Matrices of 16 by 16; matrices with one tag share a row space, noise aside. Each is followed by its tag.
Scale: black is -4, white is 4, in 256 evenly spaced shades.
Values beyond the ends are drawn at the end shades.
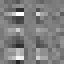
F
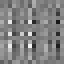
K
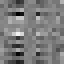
F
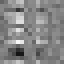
F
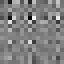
K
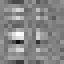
F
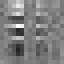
F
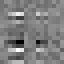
F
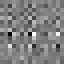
K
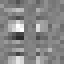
F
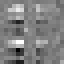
F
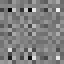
K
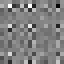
K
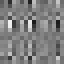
K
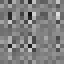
K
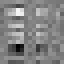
F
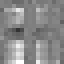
F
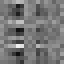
F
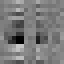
F
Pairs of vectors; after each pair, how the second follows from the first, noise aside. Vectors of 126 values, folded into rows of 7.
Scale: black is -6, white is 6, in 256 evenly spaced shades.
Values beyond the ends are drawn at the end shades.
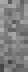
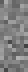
shuffled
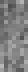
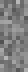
shuffled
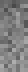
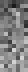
scaled up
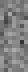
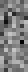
scaled up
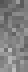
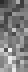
scaled up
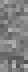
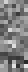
scaled up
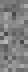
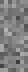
shuffled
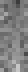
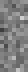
shuffled
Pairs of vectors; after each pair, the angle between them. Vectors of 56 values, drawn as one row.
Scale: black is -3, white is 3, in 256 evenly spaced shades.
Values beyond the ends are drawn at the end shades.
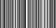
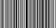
nearly opposite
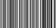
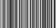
nearly parallel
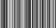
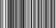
nearly opposite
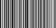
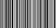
partly aligned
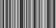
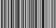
partly opposed
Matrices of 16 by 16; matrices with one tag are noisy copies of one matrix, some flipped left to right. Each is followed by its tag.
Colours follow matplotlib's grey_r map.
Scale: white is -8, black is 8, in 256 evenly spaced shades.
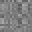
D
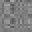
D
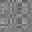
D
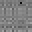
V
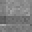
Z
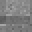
Z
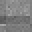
Z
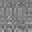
V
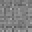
V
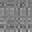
V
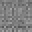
V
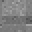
Z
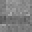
Z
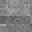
Z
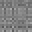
V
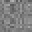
D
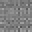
V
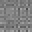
V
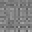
V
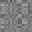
D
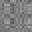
D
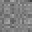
D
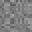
D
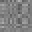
D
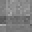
Z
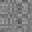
D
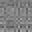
V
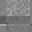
Z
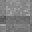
Z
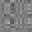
D
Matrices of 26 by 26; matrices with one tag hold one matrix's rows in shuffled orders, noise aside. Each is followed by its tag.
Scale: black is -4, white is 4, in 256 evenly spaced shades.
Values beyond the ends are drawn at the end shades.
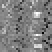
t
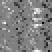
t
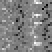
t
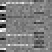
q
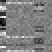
q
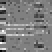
q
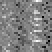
t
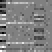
q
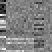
q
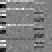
q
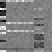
q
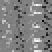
t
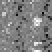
t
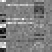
q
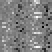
t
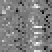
t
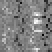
t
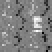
t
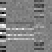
q
